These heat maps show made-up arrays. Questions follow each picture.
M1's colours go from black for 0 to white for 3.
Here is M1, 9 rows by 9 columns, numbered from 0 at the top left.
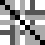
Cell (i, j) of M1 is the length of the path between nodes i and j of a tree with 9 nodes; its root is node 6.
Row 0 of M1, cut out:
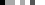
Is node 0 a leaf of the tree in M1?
yes
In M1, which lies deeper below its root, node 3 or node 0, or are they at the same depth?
node 3
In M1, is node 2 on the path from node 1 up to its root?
no
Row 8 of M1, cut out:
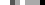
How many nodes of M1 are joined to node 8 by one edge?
1
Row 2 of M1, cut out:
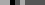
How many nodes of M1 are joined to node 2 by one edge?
5
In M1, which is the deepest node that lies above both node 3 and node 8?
2
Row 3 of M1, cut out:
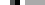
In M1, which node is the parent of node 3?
2
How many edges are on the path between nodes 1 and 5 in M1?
3
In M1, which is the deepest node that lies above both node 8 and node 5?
2
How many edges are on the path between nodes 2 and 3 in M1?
1
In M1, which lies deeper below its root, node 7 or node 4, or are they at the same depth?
node 7
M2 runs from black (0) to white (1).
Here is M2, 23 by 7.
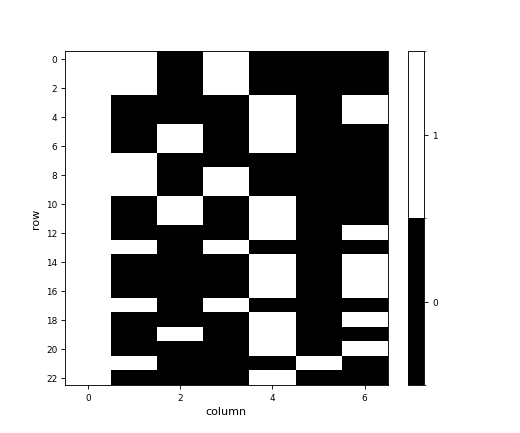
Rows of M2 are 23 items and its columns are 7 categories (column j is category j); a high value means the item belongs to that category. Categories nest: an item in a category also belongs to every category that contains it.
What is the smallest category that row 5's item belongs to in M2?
2
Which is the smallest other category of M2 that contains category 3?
1
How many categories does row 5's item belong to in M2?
3
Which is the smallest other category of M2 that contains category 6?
4
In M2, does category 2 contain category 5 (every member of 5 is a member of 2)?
no
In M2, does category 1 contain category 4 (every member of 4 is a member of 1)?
no
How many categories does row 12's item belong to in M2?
3
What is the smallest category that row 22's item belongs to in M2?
4
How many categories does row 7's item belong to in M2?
2
